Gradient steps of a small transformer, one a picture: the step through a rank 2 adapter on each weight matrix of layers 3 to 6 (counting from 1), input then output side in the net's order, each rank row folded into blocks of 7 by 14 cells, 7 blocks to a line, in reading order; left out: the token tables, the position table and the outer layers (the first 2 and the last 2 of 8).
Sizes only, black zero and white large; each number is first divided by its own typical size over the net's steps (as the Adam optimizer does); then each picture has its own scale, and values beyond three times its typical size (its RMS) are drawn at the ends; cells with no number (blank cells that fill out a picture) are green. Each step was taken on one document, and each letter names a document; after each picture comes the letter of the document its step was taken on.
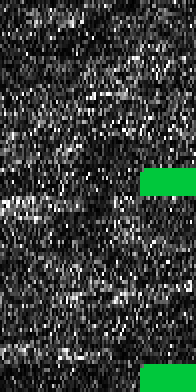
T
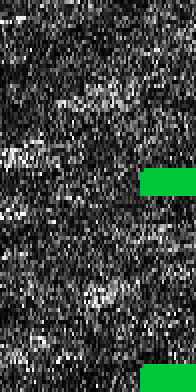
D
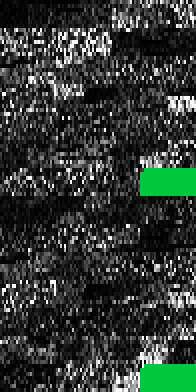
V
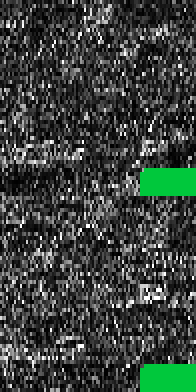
D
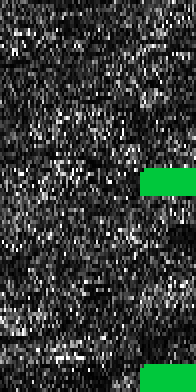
T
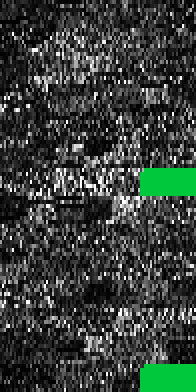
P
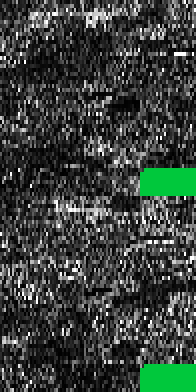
D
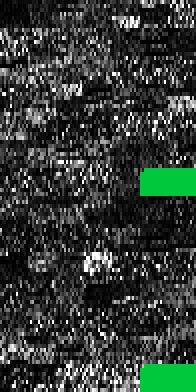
V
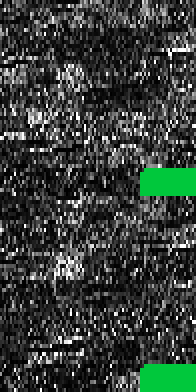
V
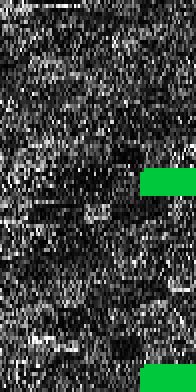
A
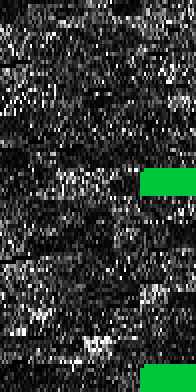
T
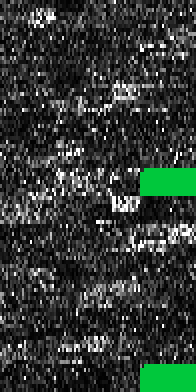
T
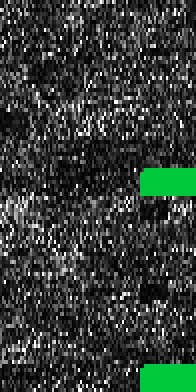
A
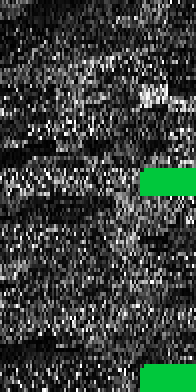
P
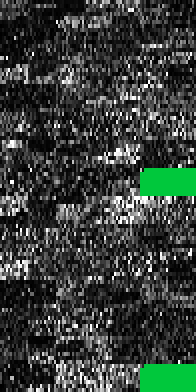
P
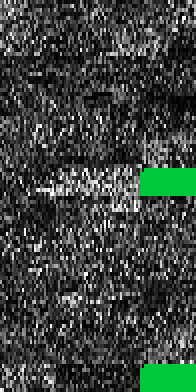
D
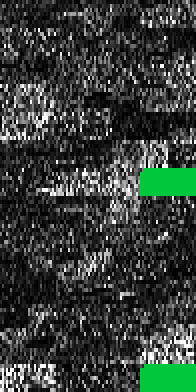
D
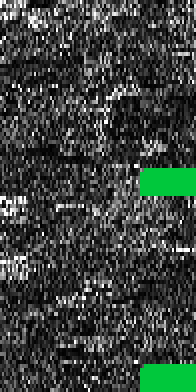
D
